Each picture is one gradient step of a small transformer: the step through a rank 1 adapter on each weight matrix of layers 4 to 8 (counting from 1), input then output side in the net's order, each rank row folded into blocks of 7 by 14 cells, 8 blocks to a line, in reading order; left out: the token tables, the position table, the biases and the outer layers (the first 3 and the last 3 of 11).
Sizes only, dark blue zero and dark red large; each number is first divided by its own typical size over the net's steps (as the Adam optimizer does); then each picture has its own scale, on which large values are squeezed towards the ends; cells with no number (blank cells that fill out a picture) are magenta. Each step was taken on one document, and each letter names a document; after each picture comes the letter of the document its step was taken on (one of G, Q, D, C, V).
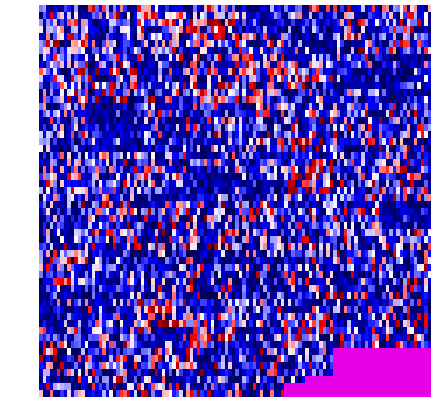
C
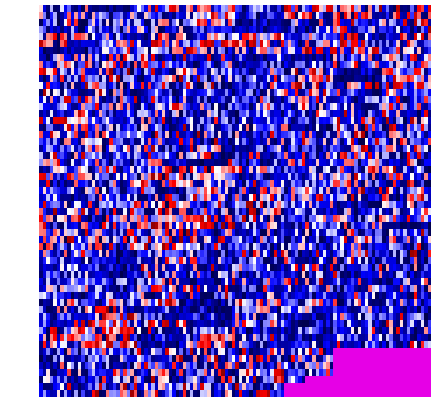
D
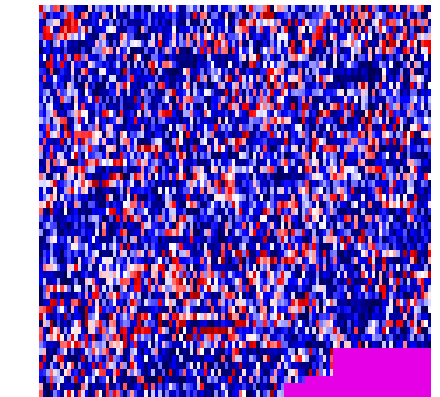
D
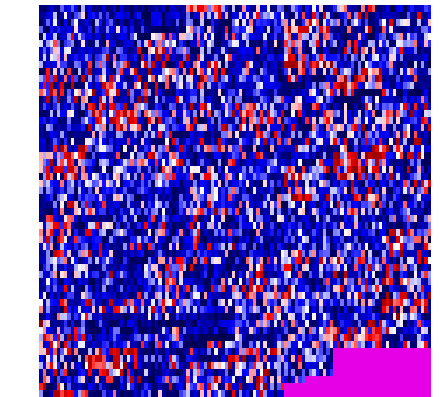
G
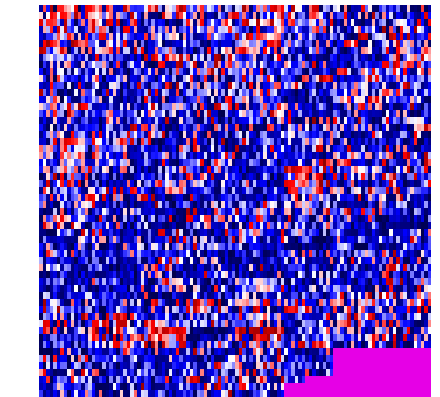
G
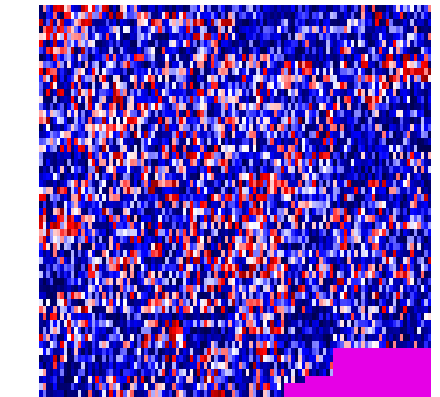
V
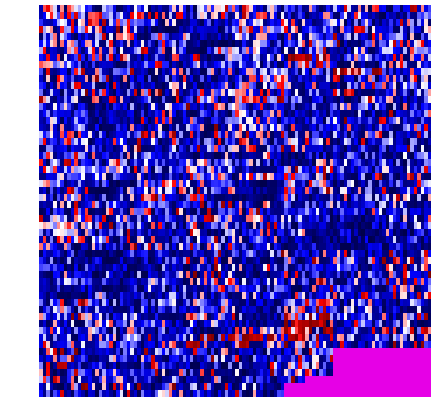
C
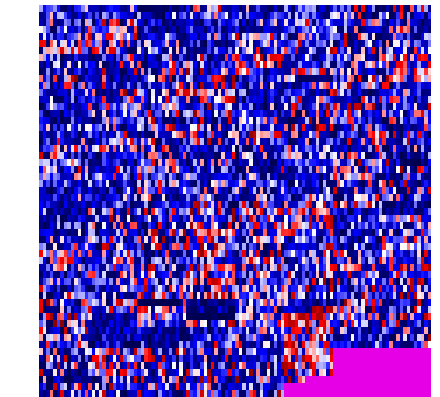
V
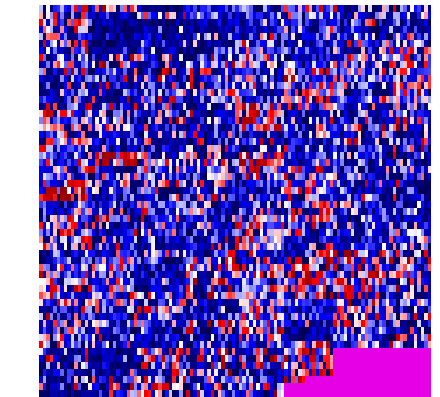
V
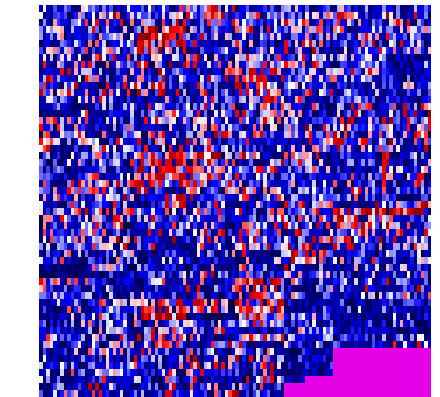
G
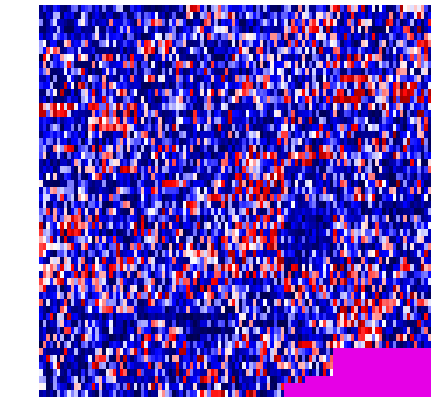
V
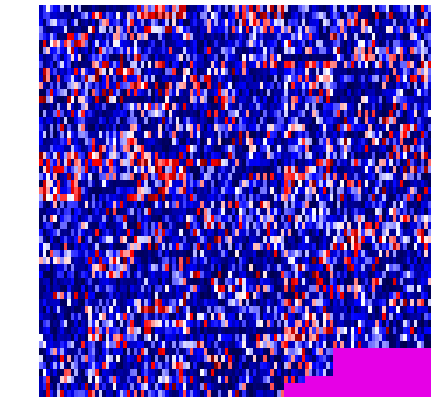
C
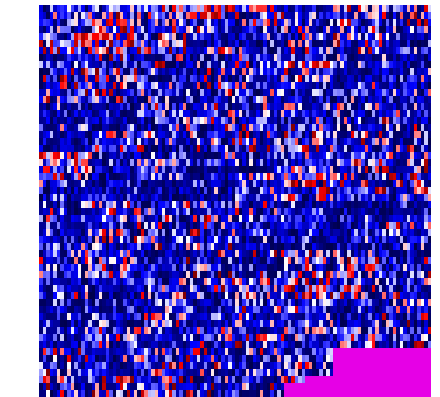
C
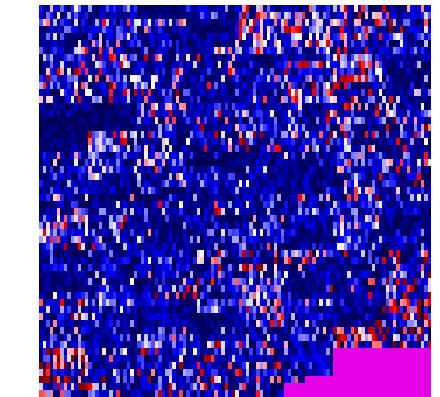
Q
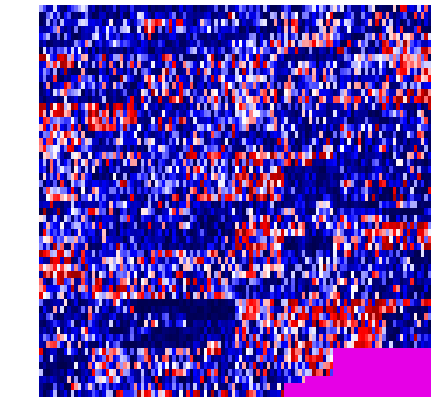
V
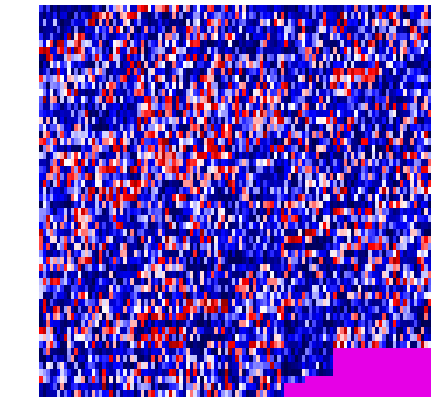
G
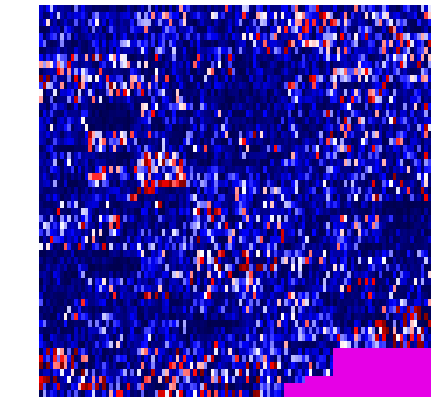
Q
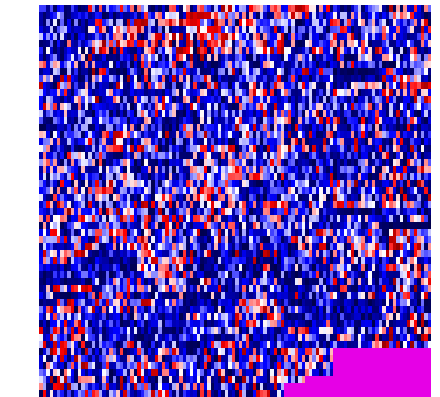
D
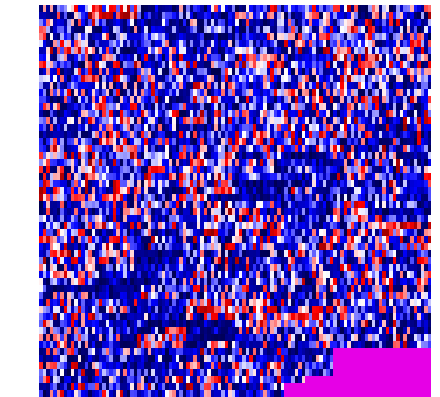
G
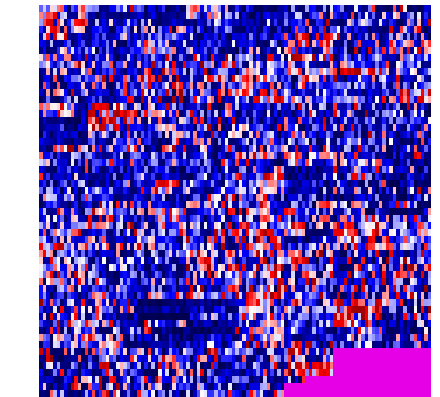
V
